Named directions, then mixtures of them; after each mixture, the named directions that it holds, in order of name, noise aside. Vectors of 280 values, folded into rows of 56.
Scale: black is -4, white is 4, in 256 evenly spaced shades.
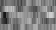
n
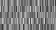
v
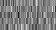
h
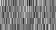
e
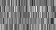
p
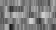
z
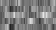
z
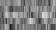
z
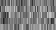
n, p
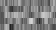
z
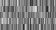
n, p, v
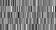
h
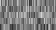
e, v, z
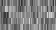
n, p, v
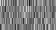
e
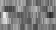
n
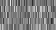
p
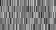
e, p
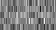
e, v, z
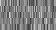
e, p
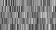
e, h, z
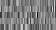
h, v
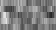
n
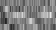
n, z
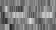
n, z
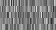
e, h, p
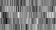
h, n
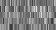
p, z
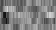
n
